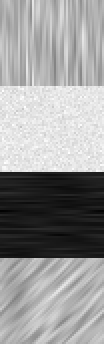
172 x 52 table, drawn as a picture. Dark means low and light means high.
It is made of 4 by 1 panels. Panel 1,1: high, streaked downward. Panel 2,1: very high, fine-grained, faint in contrast. Panel 3,1: very low, streaked across, faint in contrast. Panel 4,1: high, slanting up to the right.
